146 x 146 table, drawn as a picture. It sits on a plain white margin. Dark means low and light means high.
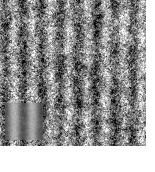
Average level on the scale: 50%. Slope: none. Stripes: upright, repeating 8 times. Odd patch: calmer, in the bottom left. Histogram: bell-shaped.
